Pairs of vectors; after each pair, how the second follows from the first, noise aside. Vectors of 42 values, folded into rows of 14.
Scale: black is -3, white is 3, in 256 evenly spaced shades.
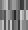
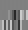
partly zeroed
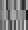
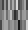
wrapped around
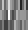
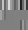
partly zeroed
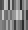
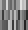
wrapped around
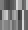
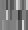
partly zeroed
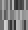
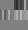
partly zeroed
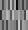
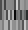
wrapped around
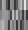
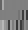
partly zeroed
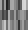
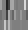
partly zeroed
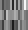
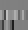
partly zeroed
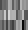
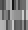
wrapped around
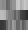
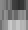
wrapped around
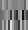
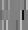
partly zeroed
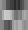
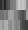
wrapped around
